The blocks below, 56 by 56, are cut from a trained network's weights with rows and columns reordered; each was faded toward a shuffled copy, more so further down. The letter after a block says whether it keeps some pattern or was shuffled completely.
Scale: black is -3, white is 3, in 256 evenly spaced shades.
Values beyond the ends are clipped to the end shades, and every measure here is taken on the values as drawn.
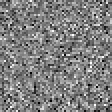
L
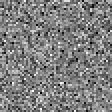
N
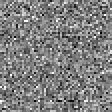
L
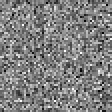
L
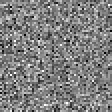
L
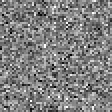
L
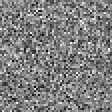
L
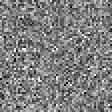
L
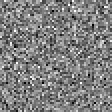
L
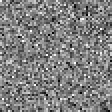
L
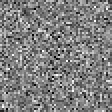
N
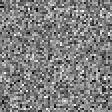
L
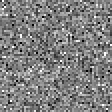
N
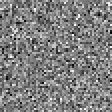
N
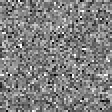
L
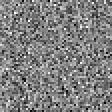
N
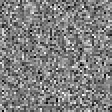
L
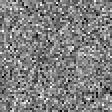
N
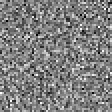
L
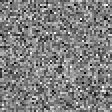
N
